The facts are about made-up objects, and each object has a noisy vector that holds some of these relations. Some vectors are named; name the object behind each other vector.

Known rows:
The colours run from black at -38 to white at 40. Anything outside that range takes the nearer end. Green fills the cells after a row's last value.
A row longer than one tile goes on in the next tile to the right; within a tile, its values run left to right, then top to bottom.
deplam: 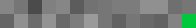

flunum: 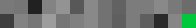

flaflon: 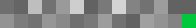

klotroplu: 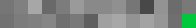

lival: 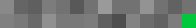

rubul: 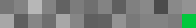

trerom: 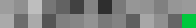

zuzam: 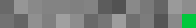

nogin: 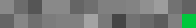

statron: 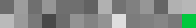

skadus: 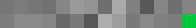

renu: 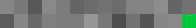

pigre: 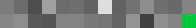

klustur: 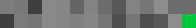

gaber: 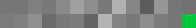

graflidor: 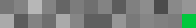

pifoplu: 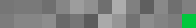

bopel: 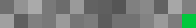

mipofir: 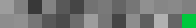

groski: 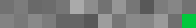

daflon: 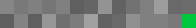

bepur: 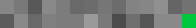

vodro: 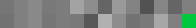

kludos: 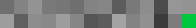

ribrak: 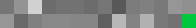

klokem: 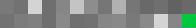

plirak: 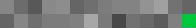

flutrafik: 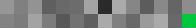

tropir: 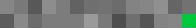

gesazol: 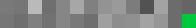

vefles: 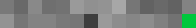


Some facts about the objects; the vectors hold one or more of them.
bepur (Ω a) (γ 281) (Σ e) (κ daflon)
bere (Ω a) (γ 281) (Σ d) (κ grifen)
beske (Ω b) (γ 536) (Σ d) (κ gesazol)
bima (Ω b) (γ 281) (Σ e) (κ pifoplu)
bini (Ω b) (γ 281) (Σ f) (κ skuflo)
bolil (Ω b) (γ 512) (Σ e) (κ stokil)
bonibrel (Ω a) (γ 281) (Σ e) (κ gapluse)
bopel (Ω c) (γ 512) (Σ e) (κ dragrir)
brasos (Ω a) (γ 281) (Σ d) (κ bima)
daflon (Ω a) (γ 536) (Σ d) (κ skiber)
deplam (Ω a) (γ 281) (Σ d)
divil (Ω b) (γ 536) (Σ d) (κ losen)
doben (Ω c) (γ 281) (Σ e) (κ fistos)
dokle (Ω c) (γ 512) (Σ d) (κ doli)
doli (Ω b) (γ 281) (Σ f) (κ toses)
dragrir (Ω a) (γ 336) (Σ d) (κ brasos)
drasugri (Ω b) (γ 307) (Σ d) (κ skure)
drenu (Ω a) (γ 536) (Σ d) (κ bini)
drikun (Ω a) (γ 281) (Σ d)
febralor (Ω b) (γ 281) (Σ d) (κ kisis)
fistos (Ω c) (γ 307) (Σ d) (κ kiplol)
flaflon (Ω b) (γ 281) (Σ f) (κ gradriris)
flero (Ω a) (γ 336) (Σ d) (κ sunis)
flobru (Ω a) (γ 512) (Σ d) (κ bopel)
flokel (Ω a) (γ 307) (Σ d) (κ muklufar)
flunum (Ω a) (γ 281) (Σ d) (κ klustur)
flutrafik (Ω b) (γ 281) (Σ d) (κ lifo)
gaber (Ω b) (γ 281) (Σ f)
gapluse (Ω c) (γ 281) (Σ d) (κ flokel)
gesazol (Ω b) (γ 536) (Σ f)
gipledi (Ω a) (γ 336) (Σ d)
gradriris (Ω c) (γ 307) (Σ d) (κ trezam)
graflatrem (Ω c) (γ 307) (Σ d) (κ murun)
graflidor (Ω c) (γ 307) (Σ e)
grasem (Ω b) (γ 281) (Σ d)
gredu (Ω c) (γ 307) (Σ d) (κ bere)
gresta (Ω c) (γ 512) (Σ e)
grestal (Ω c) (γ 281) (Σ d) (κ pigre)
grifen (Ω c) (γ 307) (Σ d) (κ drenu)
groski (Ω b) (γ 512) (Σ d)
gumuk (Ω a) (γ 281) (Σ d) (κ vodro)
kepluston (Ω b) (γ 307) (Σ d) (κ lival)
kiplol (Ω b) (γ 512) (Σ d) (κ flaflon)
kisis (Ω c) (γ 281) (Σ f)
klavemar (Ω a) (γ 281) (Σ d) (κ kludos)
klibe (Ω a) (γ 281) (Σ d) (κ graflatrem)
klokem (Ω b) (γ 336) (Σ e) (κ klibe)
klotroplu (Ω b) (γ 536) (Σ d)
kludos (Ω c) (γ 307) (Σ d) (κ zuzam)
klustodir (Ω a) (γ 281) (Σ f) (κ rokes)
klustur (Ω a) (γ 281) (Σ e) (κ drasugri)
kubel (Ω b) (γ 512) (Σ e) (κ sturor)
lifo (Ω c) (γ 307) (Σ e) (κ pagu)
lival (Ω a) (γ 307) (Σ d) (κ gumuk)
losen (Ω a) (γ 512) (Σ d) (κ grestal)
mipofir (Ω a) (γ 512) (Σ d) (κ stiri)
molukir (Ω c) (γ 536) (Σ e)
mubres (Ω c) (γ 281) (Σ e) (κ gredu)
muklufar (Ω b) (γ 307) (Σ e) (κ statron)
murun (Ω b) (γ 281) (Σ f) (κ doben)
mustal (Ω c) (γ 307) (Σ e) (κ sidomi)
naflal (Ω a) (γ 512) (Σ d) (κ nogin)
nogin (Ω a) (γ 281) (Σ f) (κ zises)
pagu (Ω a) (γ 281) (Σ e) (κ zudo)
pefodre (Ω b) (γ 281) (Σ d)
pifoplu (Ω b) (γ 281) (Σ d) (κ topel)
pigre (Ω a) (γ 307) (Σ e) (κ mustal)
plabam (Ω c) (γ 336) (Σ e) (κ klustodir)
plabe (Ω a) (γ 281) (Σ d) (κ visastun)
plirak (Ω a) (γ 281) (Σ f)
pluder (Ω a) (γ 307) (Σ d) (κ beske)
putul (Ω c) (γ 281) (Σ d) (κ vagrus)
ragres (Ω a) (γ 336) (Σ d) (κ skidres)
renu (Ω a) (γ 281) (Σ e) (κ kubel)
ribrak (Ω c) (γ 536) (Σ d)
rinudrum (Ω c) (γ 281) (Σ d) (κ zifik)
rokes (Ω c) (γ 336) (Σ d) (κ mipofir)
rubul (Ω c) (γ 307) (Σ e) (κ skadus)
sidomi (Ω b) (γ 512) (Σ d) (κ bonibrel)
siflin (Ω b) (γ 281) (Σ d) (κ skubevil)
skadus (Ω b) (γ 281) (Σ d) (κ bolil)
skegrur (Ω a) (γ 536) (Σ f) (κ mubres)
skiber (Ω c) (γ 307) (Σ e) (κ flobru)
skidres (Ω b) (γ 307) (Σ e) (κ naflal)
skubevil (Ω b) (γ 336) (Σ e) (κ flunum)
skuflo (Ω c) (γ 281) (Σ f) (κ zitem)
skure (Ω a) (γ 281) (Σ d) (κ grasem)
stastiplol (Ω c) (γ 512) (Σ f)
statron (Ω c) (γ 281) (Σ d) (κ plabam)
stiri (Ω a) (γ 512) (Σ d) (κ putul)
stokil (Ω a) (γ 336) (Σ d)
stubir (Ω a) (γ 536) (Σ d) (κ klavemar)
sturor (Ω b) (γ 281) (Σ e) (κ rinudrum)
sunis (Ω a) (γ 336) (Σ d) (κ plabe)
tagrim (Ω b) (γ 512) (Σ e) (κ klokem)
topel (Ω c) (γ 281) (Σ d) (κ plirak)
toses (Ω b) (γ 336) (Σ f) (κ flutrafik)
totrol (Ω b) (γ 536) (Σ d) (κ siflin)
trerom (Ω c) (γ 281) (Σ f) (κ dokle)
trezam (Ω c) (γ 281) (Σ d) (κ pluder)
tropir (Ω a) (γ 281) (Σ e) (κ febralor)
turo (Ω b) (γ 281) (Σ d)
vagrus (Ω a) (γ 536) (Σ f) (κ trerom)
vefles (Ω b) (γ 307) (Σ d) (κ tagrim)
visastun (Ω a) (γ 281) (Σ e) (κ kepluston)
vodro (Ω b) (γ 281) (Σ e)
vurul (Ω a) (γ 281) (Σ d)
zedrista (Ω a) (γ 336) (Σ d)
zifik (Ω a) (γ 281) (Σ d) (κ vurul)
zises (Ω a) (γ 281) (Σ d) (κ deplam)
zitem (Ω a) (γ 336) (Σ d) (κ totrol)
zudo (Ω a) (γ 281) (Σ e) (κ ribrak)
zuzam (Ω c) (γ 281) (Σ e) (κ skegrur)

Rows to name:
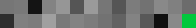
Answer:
bere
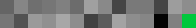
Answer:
grifen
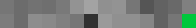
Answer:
drasugri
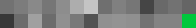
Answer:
skubevil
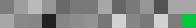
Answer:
plabam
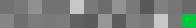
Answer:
tagrim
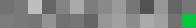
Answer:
beske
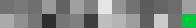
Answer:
muklufar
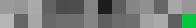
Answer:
dokle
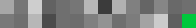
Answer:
toses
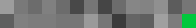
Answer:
pagu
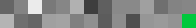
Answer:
doben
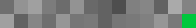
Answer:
gresta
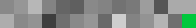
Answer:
rokes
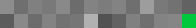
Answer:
dragrir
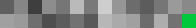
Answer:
sidomi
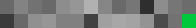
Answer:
totrol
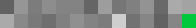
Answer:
grestal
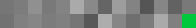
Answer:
bima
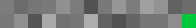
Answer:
klibe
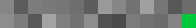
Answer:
pluder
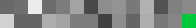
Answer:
fistos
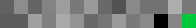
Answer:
skuflo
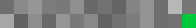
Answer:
stastiplol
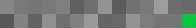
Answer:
stubir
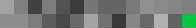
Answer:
stiri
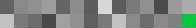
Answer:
mustal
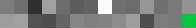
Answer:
flokel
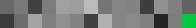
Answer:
bini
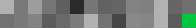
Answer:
vagrus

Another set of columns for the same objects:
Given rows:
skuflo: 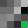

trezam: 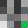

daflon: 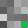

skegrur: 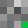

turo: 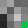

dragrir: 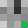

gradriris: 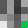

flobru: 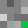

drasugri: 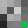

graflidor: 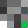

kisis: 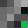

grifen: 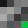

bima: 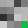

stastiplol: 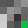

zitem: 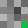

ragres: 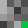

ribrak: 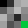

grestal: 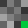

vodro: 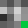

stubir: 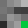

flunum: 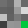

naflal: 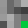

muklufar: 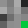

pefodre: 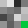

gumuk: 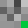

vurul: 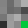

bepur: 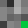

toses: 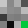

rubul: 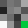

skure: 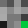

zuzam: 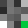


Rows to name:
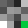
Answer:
bopel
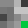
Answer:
skidres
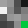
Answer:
kiplol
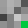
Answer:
gesazol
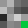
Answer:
beske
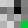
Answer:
losen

